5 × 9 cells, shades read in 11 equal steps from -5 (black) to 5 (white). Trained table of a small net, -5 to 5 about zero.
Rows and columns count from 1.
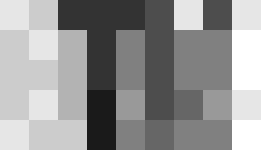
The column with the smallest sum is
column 4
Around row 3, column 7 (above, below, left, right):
0 -1 -2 0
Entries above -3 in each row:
6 8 8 8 8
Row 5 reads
4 3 3 -4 0 -1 0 0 5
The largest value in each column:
4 4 3 -3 1 -1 4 1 5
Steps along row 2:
up down down up down up same up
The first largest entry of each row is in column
1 9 9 2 9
